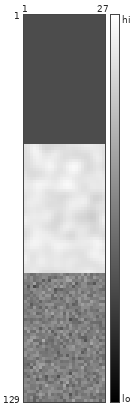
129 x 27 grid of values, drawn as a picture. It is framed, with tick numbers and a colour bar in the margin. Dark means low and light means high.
The table splits into 3 rows of 1 panel. Panel 1,1: low, flat. Panel 2,1: very high, blotchy, faint in contrast. Panel 3,1: middling, fine-grained.
